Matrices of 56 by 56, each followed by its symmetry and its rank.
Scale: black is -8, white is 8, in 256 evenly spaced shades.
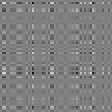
neither, rank one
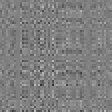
neither, rank three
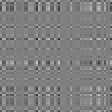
neither, rank one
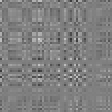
symmetric, rank two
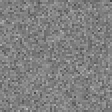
neither, full rank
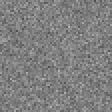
neither, full rank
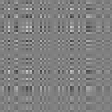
symmetric, rank one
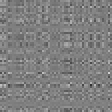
neither, rank three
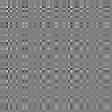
symmetric, rank one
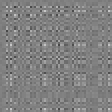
symmetric, rank two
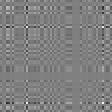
symmetric, rank one
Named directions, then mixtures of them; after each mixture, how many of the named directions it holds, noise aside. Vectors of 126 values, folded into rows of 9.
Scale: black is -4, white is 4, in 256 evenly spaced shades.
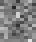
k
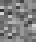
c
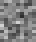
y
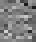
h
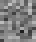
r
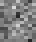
one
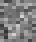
two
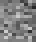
two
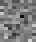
three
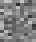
two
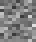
two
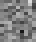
three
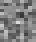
one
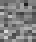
three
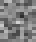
one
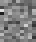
three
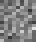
two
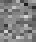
one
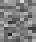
two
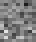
two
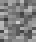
two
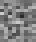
two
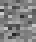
three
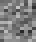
three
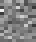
two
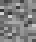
one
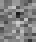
three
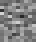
two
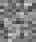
one
